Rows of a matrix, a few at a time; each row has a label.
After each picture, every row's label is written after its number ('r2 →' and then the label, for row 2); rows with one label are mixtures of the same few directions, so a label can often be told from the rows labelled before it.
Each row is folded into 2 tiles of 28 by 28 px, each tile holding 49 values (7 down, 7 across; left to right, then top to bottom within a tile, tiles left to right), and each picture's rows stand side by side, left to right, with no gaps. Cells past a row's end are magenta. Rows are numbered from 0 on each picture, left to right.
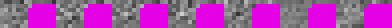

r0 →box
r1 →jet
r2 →jet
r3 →jet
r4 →jet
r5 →box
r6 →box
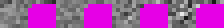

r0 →box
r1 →jet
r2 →jet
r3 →jet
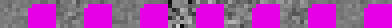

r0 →jet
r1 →jet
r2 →box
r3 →jet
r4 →box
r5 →jet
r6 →box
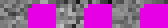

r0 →jet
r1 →box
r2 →box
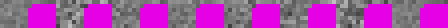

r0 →box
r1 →jet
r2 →jet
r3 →box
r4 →box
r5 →box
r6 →jet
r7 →box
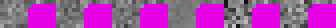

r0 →box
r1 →box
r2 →jet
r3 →box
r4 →jet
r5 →box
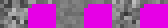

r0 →jet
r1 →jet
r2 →jet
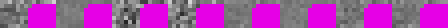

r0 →box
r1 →box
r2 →jet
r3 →jet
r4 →box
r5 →jet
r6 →box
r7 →box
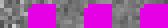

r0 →jet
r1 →box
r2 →box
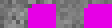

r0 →jet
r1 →box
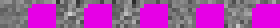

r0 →box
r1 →jet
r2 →jet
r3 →jet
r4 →jet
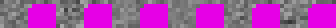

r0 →jet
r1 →box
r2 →box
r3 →jet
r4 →jet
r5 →box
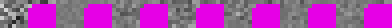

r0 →jet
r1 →box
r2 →jet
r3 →box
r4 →jet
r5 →jet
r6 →jet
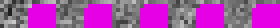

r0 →box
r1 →box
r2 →box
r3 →jet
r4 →box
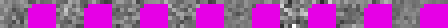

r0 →jet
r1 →box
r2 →box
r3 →jet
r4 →jet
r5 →jet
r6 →box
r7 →jet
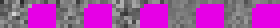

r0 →jet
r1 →jet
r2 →jet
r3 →jet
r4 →jet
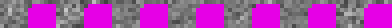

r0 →box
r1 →box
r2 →box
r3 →box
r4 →jet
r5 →jet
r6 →jet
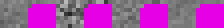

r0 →box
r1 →jet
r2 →jet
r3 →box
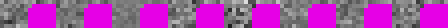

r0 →box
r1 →jet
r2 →jet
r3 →box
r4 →box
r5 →jet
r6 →box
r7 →box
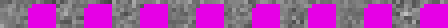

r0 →box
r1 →box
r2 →jet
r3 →box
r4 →box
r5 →jet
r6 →jet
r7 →jet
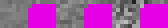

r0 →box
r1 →box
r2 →box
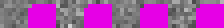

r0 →jet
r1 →jet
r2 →box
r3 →box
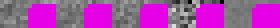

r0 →box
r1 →box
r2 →box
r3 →box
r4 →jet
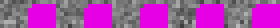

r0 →box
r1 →jet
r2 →jet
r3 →jet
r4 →jet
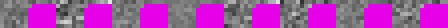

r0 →jet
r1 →box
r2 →box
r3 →box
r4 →box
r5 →jet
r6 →box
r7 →jet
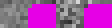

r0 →box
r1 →box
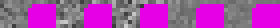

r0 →jet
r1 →box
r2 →jet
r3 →jet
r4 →box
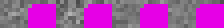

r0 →jet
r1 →jet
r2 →box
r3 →box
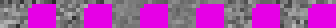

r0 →box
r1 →jet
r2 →box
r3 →box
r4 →box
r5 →jet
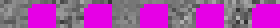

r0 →box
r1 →box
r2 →jet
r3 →jet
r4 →jet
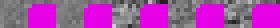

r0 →jet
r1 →jet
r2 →box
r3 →box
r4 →box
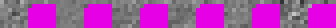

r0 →jet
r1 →jet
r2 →box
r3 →box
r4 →box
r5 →jet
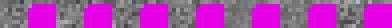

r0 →box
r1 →box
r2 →jet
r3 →box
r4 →box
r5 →box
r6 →box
